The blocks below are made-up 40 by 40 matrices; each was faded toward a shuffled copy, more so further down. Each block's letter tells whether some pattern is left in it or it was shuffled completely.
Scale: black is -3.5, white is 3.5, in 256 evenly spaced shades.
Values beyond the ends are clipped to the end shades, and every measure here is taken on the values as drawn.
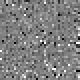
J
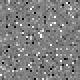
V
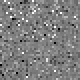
V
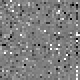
J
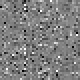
J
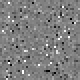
V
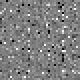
J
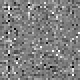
J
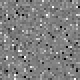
V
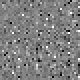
J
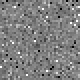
V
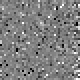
J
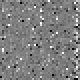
J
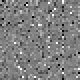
J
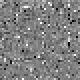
J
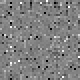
J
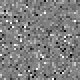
V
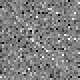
V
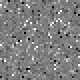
V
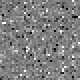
J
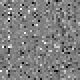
J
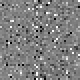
J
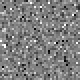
V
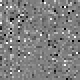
J
